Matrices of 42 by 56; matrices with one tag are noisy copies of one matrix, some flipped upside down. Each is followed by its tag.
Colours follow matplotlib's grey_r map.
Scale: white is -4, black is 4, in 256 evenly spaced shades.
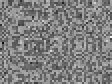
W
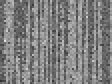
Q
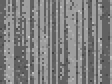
Q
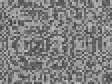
W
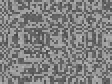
W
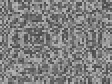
W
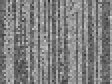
Q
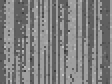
Q
